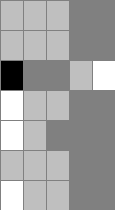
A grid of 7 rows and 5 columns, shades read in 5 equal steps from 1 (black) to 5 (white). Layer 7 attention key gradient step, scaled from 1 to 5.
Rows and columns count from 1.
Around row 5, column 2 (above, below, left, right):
4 4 5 3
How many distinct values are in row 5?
3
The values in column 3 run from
3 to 4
